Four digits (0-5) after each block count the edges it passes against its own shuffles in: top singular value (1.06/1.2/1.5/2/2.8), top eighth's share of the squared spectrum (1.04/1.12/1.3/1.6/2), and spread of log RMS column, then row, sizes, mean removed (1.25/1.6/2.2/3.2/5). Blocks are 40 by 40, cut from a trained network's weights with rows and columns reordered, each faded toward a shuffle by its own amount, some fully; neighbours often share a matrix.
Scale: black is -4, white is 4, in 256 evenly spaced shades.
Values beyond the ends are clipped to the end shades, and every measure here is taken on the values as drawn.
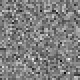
2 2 0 1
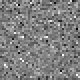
0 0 0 0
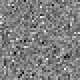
0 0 0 0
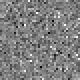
1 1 0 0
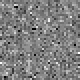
0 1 0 1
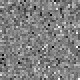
0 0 0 0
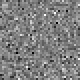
1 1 0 0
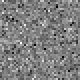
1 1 0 0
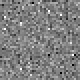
0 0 0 0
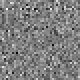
3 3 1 1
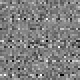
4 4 1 3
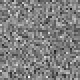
1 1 0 0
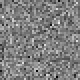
0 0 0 0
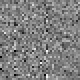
2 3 1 1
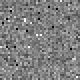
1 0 0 0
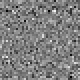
3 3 0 2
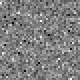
1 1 0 0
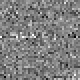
2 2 0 2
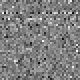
3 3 0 2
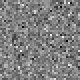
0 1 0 0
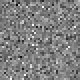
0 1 0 0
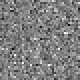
1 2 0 0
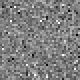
1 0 0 0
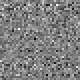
2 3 0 2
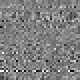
4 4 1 3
